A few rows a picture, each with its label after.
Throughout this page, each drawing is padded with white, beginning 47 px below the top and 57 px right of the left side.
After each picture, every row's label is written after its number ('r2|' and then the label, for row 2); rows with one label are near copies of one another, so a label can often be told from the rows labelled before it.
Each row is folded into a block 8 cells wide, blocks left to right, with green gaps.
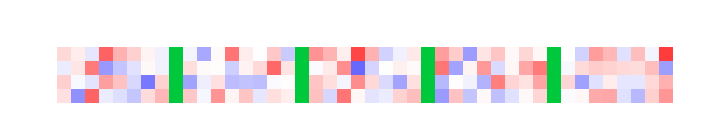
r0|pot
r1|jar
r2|pot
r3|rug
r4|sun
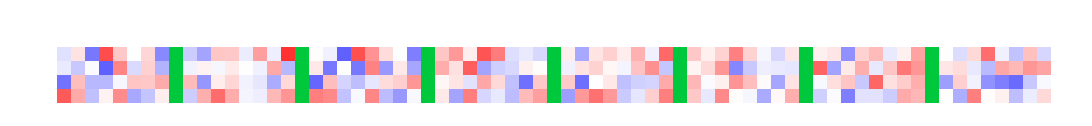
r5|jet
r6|sun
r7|jet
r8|pot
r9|sun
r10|pot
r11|rug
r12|jar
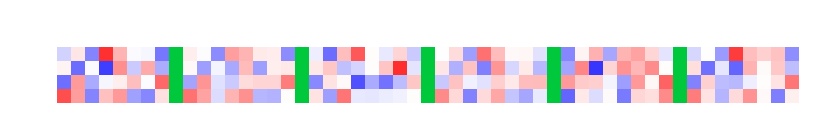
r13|jet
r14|jet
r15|jar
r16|jet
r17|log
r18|jet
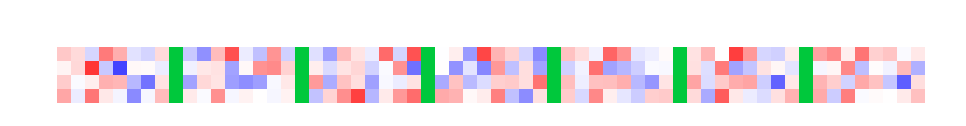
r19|pot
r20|jar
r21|sun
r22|jet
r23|pot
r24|pot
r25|pot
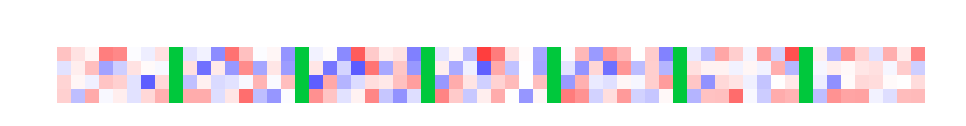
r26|pot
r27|jet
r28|jet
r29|jet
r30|jet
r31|sun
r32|sun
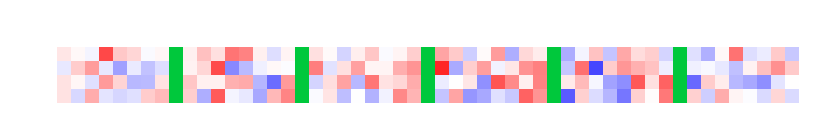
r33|pot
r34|pot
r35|rug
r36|rug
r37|log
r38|jar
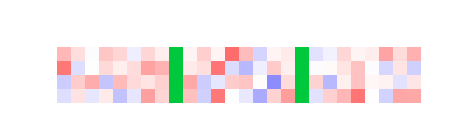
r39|rug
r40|pot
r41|sun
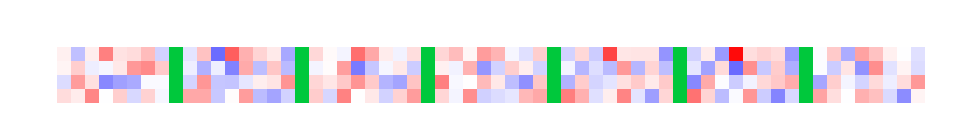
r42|jar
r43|jet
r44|pot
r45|pot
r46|jet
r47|jet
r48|jet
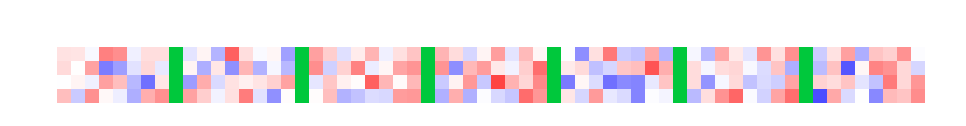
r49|pot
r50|jet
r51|rug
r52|rug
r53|jar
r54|sun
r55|log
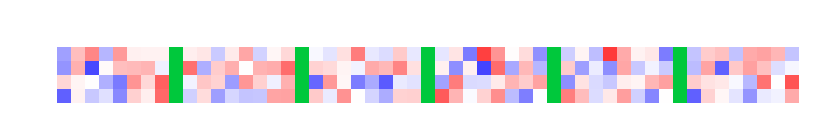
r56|log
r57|rug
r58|jar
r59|jet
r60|jet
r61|log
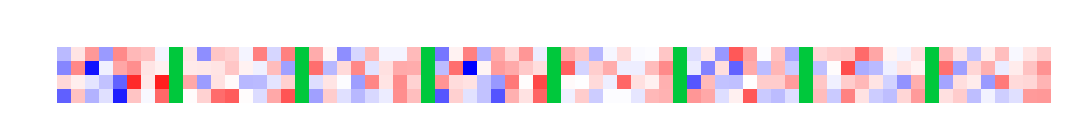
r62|log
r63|sun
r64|rug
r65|log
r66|rug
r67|jet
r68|pot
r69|rug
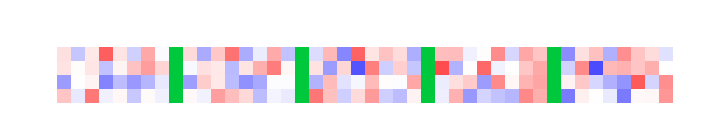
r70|jar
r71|jar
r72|jet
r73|rug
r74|log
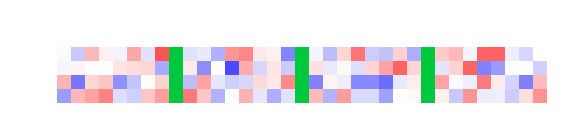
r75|sun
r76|jet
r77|jar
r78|pot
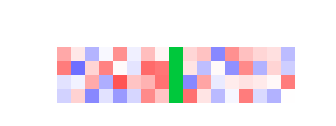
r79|rug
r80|jet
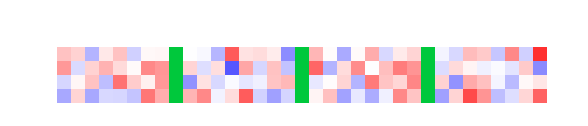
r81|rug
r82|jet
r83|rug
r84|sun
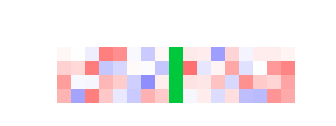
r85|pot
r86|rug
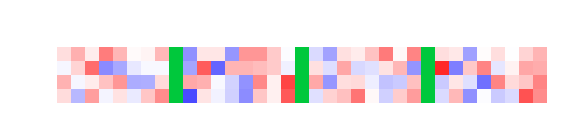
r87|pot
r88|log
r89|sun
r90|rug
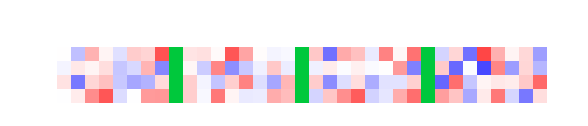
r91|sun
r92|pot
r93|sun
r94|jet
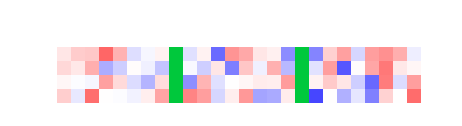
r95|pot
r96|jet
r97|log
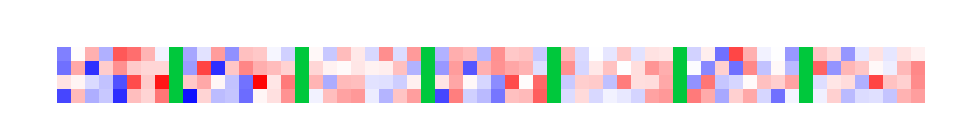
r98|log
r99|log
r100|sun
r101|log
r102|rug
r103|jet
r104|rug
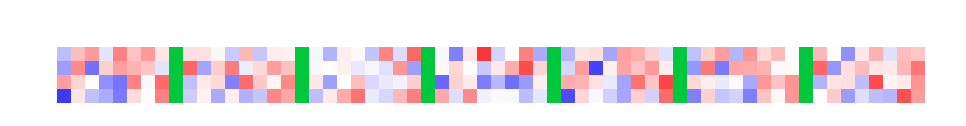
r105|log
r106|rug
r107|sun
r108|jar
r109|log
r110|log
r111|rug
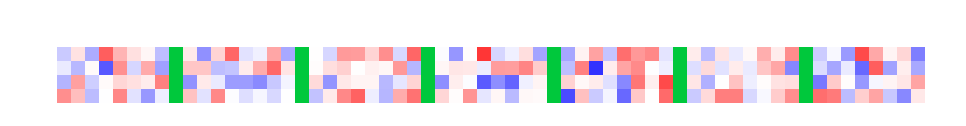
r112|jet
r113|jar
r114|sun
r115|jar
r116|log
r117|sun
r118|jet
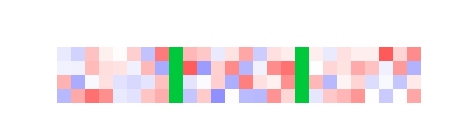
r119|sun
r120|rug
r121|sun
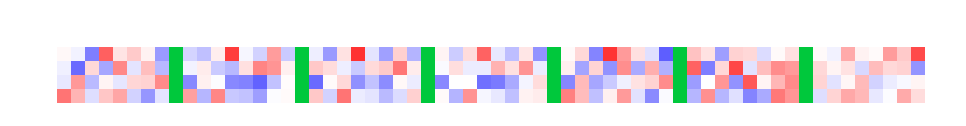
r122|jet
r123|jar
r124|jar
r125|jar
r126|jet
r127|rug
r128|sun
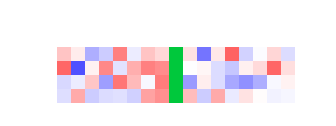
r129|rug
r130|jar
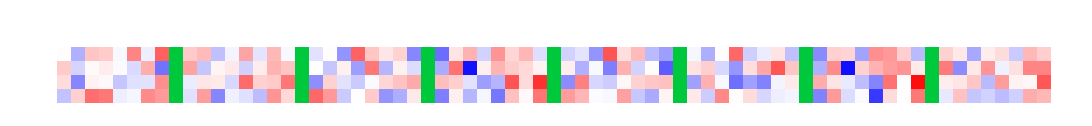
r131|sun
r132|rug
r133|jet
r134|log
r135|jet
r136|jar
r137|log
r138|rug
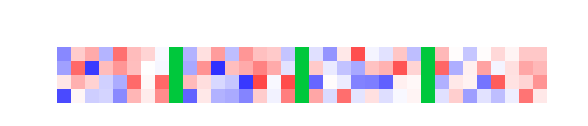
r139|log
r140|log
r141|jar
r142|rug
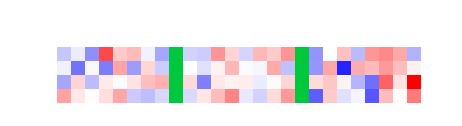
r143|jet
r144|sun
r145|log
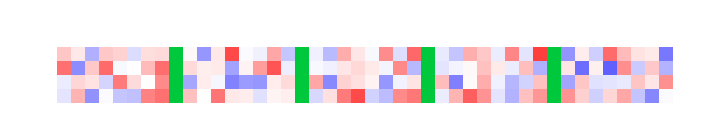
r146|rug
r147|jar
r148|sun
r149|sun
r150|jet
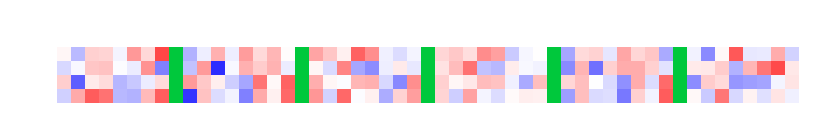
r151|sun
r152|log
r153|pot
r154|pot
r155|log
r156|jar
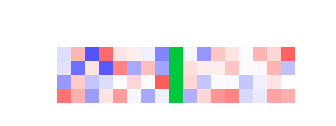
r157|jet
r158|sun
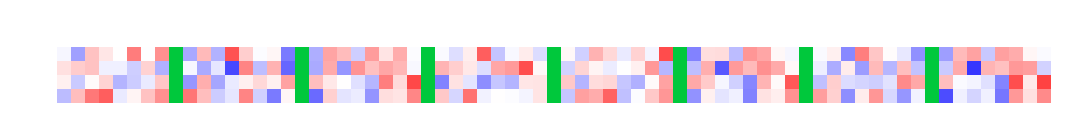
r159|sun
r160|jet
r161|log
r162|jar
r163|sun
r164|log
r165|jet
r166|log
